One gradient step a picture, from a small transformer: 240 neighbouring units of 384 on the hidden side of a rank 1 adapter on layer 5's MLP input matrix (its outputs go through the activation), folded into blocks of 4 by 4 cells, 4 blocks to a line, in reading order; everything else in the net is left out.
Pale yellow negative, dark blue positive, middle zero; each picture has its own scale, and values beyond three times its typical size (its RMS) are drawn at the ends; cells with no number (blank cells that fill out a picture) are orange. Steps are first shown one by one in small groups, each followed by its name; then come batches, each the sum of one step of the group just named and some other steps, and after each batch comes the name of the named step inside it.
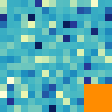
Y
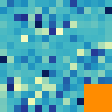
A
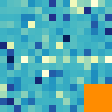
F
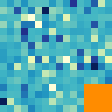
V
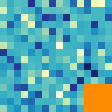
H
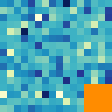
Y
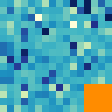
V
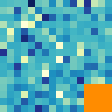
H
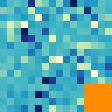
V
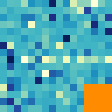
F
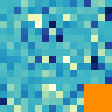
V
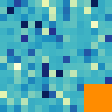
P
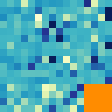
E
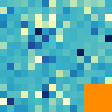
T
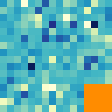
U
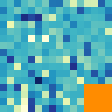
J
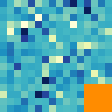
U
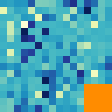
U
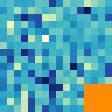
J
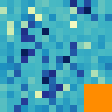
T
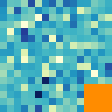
U
